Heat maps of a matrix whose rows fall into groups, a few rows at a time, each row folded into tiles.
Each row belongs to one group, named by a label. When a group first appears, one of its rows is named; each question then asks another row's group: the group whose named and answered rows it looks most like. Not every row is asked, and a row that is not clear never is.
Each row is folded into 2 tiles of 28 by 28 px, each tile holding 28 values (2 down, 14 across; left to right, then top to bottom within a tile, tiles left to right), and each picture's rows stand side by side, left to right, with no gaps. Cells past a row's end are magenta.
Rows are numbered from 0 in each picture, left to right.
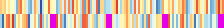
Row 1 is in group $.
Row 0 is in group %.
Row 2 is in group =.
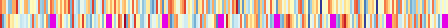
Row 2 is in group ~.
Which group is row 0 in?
=
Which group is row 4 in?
$
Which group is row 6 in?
%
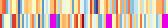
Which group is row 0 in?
=
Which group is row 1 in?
%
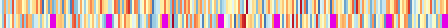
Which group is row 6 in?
=
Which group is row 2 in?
=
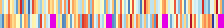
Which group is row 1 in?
$
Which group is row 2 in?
%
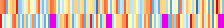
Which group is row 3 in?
%
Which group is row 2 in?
=
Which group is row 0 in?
=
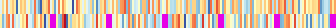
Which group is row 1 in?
~
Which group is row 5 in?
=
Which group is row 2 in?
$
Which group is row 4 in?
$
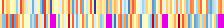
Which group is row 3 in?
=
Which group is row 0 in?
~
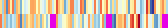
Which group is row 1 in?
=
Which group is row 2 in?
%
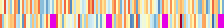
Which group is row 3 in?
~
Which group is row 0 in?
=
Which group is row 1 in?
$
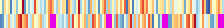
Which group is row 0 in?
%
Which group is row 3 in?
%
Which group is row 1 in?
~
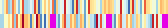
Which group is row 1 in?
%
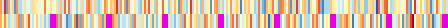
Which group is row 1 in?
$
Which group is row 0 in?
$
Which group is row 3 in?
~
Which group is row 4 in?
~
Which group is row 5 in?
=
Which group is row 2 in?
$
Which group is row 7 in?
~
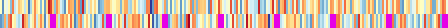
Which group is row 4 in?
~
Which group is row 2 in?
~
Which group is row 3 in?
%
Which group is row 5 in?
=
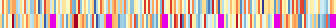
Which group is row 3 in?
~
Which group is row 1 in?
~
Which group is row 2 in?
$
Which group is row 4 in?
~
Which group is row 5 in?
=
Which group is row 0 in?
~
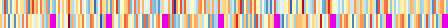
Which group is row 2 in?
=
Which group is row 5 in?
%
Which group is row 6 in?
%
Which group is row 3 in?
$
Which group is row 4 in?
=
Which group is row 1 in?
~
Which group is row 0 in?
$
